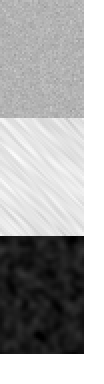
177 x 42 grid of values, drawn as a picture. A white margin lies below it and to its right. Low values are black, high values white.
The table splits into 3 rows of 1 panel. Panel 1,1: high, fine-grained, faint in contrast. Panel 2,1: very high, slanting down to the right, faint in contrast. Panel 3,1: very low, blotchy, faint in contrast.
